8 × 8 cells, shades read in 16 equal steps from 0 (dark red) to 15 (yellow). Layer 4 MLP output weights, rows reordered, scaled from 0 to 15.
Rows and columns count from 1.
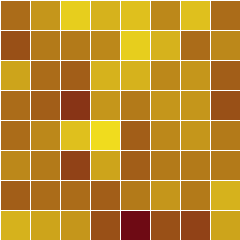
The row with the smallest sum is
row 8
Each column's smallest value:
5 6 3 5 0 5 4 5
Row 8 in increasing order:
0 4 5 5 10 11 11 12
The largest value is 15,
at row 5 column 4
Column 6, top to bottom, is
9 12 9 10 9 8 10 5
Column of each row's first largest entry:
3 5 4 4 4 4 8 1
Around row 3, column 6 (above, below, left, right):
12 10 12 10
